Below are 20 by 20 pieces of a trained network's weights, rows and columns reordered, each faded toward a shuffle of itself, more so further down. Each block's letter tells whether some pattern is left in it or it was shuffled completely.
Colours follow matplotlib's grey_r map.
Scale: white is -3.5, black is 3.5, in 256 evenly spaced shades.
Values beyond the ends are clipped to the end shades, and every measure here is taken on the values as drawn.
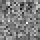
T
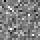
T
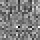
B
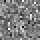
T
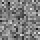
T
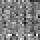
B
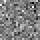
T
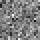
T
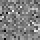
T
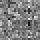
B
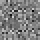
B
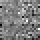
B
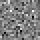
T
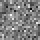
T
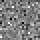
T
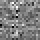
B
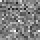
T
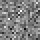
T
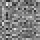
B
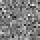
T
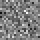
T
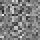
B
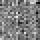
B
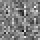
B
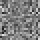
B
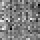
B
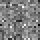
B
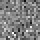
T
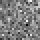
T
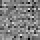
B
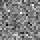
T
